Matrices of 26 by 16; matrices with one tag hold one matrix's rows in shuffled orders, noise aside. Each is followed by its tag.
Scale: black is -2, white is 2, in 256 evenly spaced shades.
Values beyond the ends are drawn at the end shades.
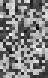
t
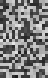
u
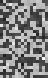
t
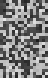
u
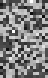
t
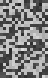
t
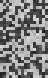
t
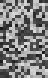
t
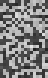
t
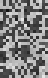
u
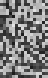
t
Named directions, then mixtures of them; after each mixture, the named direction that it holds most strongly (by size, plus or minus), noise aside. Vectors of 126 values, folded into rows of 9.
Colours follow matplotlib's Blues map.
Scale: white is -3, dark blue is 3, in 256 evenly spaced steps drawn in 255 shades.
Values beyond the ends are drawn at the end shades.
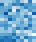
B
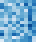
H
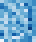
H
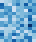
H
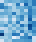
H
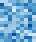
B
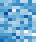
B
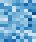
B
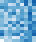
H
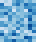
H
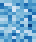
H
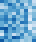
H
